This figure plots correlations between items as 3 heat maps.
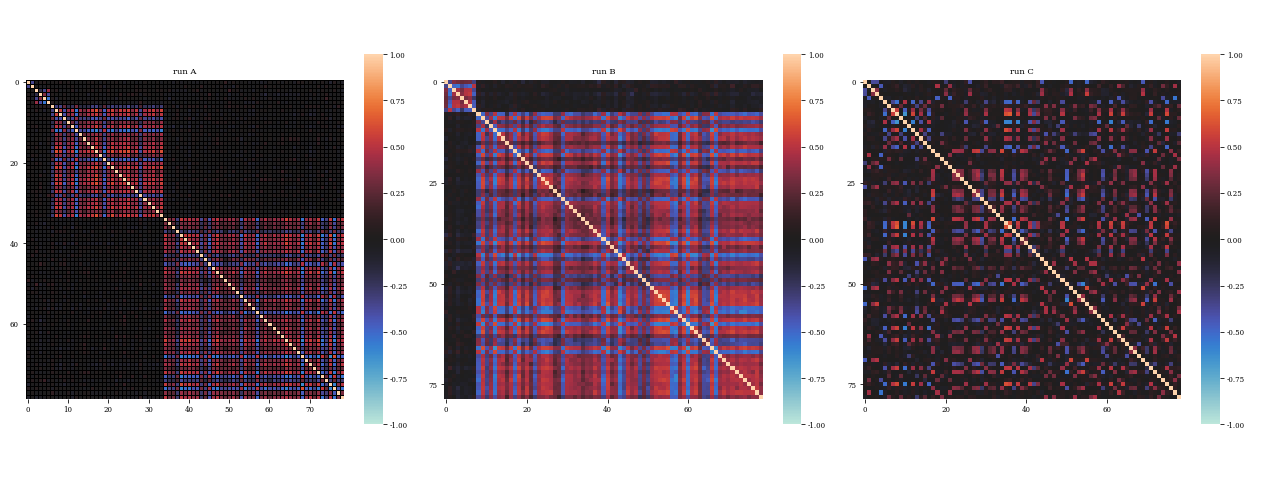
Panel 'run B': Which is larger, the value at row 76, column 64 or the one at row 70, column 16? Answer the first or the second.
the second
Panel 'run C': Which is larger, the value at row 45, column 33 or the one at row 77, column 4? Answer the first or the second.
the first
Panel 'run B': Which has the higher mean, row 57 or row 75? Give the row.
75
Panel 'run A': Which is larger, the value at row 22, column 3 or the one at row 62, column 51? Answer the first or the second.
the second
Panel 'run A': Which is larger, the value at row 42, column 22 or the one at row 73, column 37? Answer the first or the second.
the second
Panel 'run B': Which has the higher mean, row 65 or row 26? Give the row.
26
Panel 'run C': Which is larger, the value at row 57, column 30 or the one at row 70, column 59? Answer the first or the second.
the second
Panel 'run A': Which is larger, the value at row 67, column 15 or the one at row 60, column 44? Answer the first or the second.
the second
